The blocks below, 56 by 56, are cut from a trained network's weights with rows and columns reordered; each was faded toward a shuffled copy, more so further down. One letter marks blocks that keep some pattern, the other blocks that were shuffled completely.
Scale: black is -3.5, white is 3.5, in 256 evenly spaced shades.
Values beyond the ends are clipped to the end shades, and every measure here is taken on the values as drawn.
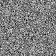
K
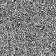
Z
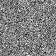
K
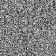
Z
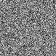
K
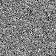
K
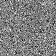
K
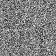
K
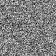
Z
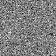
Z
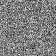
Z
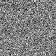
Z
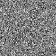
Z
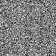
Z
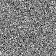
K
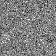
K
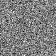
K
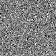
Z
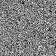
Z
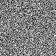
K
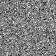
K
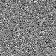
Z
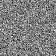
K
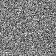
K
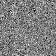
K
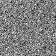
K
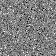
K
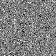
K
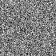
Z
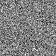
K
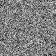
K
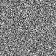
Z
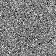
K
